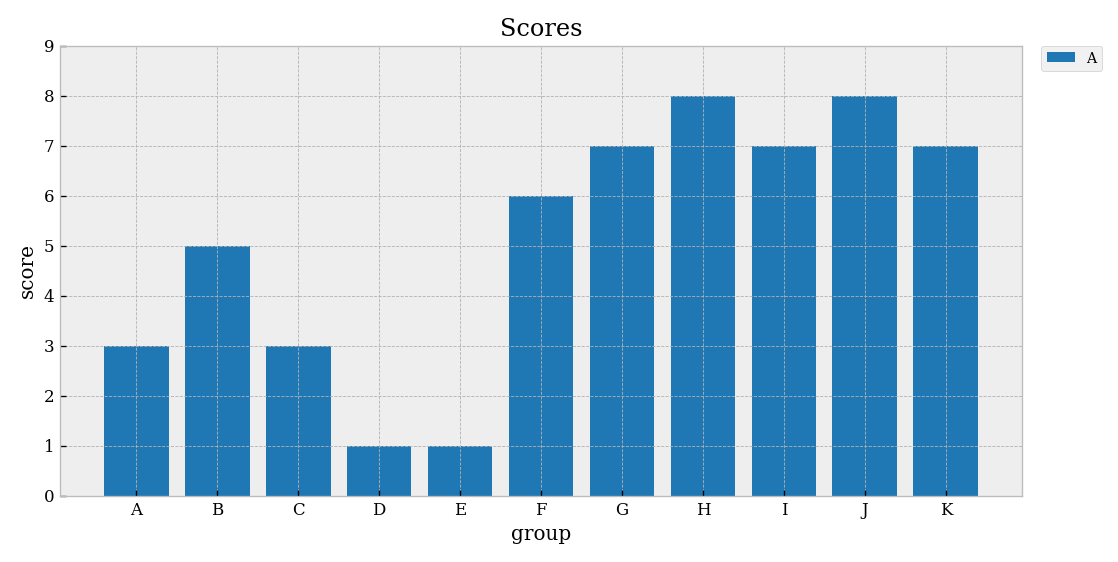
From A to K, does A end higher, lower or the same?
higher
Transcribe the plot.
Title: Scores
x-axis: group, ticks A B C D E F G H I J K
y-axis: score, ticks 0 1 2 3 4 5 6 7 8 9
Legend: A
Values:
A: 3 5 3 1 1 6 7 8 7 8 7
